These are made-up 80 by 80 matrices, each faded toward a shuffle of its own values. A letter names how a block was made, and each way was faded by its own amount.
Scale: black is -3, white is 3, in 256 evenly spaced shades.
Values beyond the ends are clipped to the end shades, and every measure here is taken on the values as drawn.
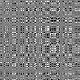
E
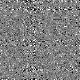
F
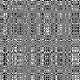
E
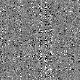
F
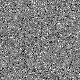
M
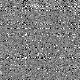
F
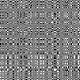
E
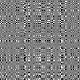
E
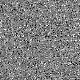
M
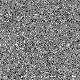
M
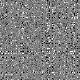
F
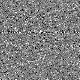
M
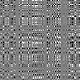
E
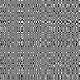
E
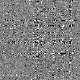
F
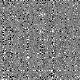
F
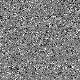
M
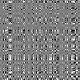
E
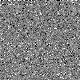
M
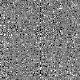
F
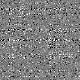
F
